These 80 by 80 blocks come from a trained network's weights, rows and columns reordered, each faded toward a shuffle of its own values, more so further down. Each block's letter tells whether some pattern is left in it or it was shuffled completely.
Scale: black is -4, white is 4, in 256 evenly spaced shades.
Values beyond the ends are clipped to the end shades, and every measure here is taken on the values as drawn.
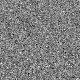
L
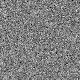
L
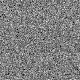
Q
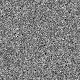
L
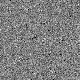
Q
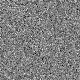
L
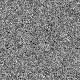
L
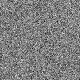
Q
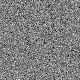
L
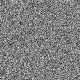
Q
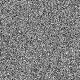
L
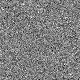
L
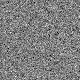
L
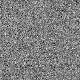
Q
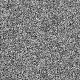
Q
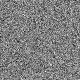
L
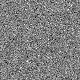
L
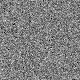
L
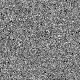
Q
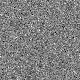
L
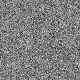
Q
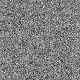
Q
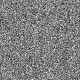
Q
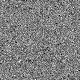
Q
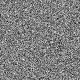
L
